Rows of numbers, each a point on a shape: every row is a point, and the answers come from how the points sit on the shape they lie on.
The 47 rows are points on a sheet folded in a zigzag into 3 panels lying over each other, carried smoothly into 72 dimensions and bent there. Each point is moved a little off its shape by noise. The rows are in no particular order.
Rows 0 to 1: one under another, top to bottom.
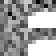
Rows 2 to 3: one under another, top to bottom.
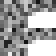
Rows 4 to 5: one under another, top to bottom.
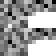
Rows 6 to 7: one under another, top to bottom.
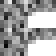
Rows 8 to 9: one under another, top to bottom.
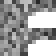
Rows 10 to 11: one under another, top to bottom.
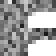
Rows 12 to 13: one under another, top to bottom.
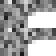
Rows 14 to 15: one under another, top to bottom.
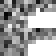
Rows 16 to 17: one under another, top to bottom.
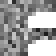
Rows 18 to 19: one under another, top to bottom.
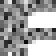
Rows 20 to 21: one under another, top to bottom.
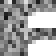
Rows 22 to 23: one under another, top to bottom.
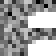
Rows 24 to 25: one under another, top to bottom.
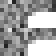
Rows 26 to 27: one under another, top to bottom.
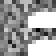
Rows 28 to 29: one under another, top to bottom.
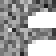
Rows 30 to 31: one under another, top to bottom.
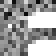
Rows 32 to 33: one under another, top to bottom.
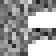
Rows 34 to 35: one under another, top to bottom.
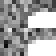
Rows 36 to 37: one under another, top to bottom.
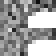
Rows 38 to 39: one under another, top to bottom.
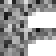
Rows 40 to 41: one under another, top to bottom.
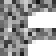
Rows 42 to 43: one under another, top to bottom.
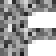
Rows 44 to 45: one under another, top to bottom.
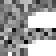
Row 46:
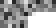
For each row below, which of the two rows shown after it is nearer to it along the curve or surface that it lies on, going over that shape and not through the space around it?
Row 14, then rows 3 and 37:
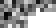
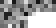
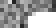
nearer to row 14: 3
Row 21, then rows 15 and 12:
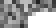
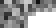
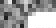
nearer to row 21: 15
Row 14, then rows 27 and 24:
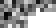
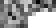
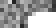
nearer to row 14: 24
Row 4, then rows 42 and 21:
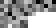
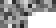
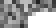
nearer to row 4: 21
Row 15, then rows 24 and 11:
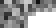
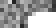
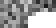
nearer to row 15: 11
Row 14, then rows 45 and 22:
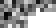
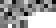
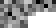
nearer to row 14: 45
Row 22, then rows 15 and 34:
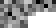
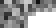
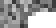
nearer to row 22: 34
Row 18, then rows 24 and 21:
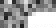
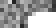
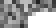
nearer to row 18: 24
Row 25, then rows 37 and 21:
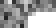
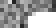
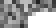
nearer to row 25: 37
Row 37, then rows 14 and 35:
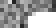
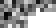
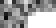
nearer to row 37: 35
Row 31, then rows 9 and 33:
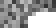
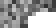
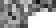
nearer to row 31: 9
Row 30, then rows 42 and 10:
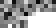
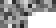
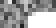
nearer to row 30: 42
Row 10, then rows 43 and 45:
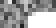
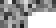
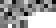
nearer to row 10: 43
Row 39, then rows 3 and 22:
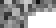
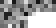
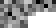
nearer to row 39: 3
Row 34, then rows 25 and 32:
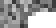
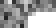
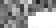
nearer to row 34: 32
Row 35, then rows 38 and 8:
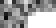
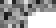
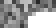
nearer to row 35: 38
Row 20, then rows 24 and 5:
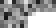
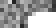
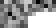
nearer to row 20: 24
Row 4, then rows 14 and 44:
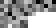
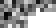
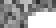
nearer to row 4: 44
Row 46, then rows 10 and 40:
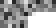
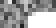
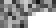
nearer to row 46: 10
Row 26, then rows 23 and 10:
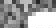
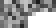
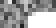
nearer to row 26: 23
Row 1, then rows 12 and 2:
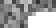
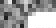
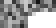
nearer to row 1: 2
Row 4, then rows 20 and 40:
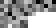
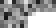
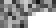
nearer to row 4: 40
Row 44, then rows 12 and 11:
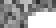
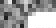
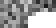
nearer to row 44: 11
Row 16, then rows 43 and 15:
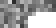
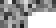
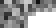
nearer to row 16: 43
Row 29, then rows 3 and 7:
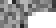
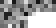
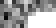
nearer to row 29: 7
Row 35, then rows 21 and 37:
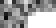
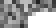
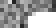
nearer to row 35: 37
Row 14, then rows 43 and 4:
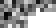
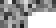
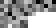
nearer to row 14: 43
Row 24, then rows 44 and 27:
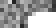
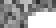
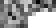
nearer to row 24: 44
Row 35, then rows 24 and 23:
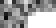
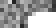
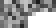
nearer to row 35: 24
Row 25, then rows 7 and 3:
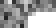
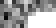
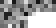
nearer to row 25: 7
